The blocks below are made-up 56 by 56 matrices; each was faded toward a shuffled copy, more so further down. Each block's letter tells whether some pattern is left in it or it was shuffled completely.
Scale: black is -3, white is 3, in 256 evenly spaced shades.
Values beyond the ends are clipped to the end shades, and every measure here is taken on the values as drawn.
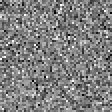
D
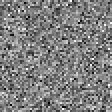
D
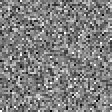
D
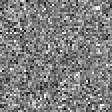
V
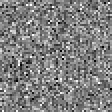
V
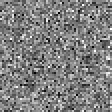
V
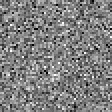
V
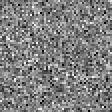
D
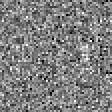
V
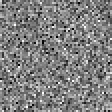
D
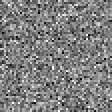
V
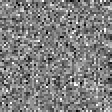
V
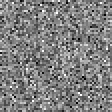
D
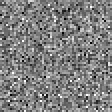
V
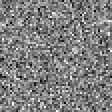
D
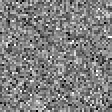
D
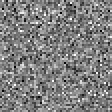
V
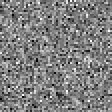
D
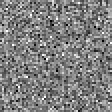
D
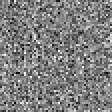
V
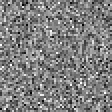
D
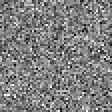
D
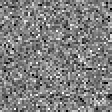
D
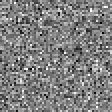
V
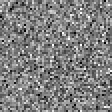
D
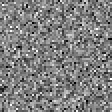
D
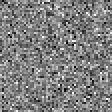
V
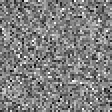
D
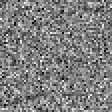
D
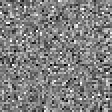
V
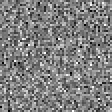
V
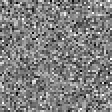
D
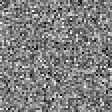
D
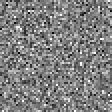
D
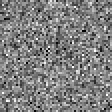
V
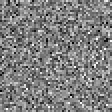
V
